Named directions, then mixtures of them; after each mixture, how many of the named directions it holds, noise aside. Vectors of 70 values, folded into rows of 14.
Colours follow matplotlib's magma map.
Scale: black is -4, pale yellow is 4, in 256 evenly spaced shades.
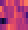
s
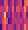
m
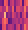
one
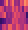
two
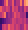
two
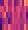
two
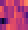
one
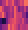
one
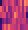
two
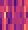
one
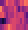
one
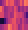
one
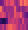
one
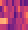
one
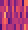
one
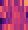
two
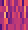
one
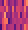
one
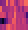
one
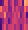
two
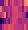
two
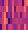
one
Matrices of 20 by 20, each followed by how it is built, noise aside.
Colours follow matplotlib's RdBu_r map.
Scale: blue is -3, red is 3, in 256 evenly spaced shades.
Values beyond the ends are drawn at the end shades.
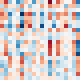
low rank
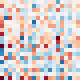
low rank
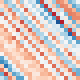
Toeplitz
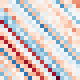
Toeplitz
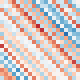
Toeplitz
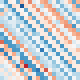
Toeplitz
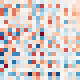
low rank
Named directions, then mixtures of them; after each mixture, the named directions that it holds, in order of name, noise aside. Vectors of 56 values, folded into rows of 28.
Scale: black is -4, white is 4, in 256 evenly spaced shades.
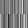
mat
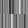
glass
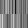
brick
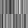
brick, glass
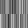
brick, glass, mat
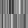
glass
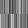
brick, glass, mat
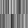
brick, glass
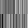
brick, glass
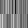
brick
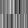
brick, glass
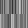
brick, glass, mat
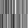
brick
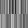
brick, glass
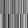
mat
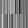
brick, glass, mat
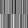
brick, mat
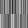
brick, glass, mat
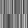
brick, glass, mat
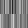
brick, glass, mat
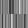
glass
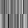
mat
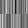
brick
